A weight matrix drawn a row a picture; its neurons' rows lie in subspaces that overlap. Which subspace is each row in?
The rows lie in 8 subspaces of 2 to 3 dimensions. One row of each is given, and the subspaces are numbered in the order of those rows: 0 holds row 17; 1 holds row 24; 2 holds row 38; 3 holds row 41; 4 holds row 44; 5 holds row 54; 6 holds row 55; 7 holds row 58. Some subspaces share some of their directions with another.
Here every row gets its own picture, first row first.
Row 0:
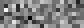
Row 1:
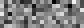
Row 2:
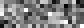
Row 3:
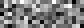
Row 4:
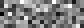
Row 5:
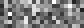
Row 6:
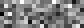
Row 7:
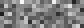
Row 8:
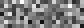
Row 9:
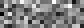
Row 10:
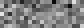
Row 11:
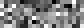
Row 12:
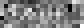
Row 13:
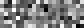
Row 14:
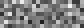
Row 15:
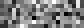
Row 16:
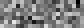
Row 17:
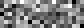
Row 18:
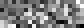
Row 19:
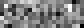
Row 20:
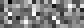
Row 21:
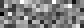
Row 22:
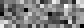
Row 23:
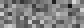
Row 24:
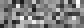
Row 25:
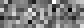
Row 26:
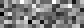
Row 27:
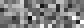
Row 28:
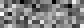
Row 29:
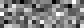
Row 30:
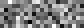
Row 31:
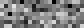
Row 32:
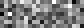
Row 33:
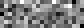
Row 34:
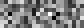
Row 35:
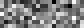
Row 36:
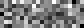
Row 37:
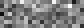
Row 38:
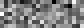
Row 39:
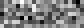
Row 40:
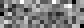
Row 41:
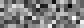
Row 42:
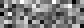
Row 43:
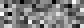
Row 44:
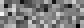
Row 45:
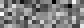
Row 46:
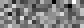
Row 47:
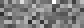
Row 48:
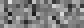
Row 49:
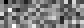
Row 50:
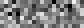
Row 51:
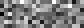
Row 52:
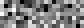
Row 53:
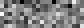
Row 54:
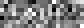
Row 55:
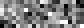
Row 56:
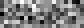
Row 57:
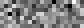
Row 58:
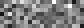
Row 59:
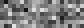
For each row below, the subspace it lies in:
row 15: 1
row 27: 3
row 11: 1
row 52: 4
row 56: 1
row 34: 0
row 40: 6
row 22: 6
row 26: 5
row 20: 0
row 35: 3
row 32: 0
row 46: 7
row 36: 4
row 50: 7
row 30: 0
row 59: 2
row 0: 1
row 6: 3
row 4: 4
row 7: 3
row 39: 1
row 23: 6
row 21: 4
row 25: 5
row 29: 0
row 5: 0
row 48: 0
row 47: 5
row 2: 6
